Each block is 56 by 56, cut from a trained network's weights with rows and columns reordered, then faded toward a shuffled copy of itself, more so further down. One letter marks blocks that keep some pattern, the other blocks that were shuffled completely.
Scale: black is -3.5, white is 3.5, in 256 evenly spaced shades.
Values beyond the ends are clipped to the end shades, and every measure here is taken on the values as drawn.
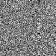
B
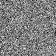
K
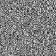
B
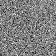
K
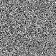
B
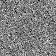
K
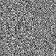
B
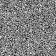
K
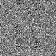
B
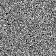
K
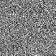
B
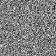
B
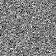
B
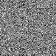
B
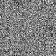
B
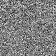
K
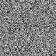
B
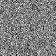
B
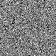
K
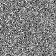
K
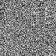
B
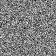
K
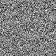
B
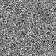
B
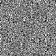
B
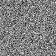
K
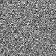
B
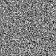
B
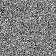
K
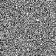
B
